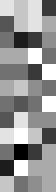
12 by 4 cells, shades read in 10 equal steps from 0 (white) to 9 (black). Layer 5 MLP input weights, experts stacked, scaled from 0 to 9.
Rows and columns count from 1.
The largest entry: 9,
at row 10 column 2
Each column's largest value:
8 9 7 7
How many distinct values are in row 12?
4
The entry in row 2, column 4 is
3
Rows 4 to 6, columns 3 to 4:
0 5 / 7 0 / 4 5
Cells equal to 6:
3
